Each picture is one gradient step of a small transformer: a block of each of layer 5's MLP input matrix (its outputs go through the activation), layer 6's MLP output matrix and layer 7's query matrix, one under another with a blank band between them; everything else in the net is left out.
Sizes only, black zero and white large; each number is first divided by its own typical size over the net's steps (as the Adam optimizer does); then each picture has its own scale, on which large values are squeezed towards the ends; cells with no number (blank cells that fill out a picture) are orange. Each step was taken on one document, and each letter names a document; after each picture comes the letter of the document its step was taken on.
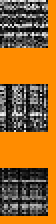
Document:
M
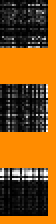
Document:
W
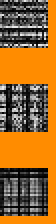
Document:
M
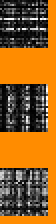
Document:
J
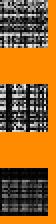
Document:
M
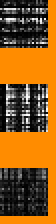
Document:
J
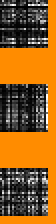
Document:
W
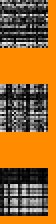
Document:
M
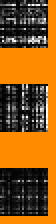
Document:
W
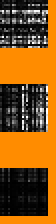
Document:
W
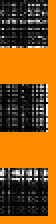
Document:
W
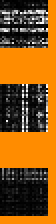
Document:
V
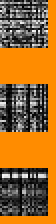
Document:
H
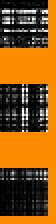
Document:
V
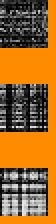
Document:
H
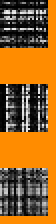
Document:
J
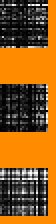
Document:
W
